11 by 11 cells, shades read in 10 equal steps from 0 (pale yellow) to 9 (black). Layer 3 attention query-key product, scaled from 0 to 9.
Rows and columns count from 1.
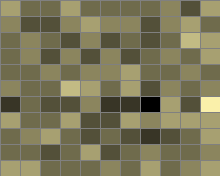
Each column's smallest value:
3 3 3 2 3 4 3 3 3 2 0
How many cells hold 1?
0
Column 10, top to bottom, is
6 3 2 5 4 5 6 3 5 5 4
